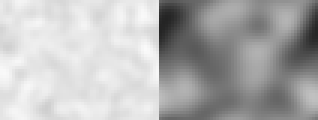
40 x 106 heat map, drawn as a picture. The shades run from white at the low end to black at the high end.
It is made of 1 by 2 panels. Panel 1,1: very low, blotchy, faint in contrast. Panel 1,2: middling, smooth, strong in contrast.
